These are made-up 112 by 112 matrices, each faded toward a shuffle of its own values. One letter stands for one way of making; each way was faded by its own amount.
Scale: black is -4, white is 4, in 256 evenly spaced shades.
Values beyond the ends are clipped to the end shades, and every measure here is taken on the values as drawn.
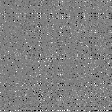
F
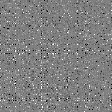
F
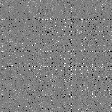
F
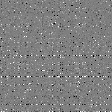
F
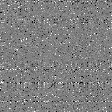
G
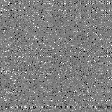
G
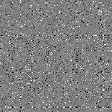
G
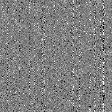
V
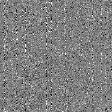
V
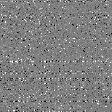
G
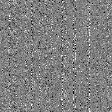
V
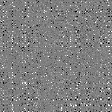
F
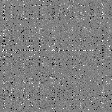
F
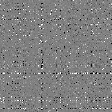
F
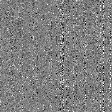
V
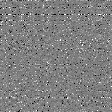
G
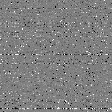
G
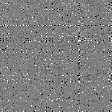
F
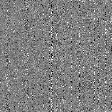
V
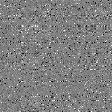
G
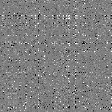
F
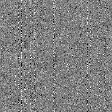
V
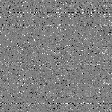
G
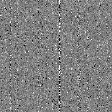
V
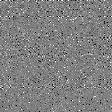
G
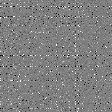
F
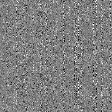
V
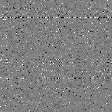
G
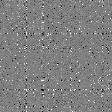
F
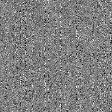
V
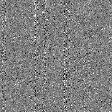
V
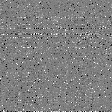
G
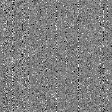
V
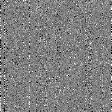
V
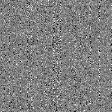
V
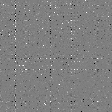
F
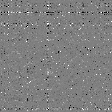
F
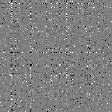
F
